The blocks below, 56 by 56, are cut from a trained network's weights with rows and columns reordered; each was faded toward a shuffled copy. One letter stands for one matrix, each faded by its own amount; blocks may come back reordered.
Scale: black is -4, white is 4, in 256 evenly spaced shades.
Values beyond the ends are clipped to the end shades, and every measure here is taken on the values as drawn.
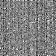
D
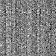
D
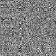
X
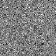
X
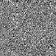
X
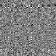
X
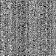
D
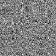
X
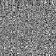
X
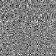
X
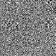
X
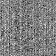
D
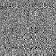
X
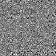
X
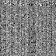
D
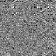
X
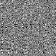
X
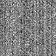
D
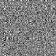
X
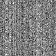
D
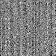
D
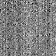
D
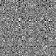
X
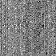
D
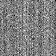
D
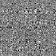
X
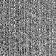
D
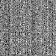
D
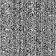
D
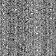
D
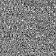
X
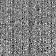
D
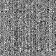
D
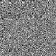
X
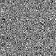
X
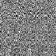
X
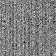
D
